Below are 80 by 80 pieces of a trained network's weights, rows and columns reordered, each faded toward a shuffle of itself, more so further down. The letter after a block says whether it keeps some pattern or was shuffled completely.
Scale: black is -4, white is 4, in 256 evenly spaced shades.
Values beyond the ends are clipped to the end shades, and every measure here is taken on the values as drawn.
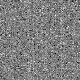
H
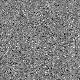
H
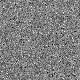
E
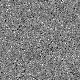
E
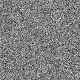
E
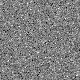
E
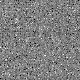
H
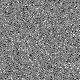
E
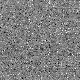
H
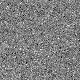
E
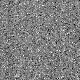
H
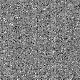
H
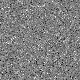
E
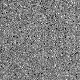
H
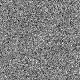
H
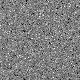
E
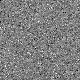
E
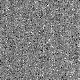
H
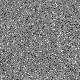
E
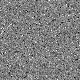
E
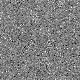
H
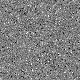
E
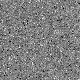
E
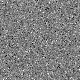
E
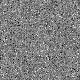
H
